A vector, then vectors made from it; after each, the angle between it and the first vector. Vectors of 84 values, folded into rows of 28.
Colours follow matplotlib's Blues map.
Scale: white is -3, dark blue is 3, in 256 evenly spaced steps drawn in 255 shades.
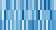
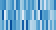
nearly opposite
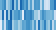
partly opposed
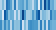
nearly parallel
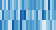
orthogonal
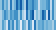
orthogonal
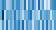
nearly opposite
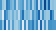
nearly parallel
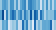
partly opposed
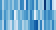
partly aligned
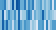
partly opposed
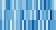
nearly parallel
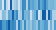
orthogonal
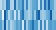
nearly parallel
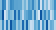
nearly opposite
